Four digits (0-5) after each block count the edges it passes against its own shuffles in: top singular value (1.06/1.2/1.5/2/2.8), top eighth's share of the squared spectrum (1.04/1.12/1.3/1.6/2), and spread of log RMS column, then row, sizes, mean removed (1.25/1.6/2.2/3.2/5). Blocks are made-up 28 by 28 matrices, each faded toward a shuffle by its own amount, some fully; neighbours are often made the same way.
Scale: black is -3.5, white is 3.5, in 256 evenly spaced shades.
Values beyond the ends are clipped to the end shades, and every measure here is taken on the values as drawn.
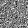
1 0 0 0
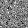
0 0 0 0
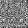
3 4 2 0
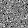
0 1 0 0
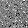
0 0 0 0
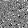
0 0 0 0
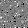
2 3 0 1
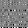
4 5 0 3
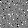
0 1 0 0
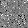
1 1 0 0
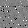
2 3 0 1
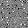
2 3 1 1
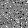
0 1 1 0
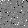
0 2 0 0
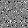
2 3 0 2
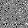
3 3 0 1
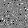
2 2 0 1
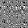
3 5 2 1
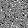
1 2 0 0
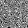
0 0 0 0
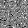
1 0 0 0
